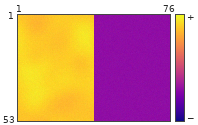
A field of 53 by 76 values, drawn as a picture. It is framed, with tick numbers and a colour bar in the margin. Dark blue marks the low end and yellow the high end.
The table splits into one row of 2 panels. Panel 1,1: very high, smooth, faint in contrast. Panel 1,2: low, flat.
